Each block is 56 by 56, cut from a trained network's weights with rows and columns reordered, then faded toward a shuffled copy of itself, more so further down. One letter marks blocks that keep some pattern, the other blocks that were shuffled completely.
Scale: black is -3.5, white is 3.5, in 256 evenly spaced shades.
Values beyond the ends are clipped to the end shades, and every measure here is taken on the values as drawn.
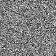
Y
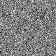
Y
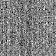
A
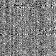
A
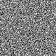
Y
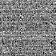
A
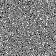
Y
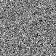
Y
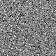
Y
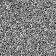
Y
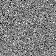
Y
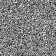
Y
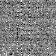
A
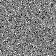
Y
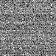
A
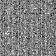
A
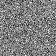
Y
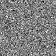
A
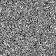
Y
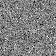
Y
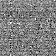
A
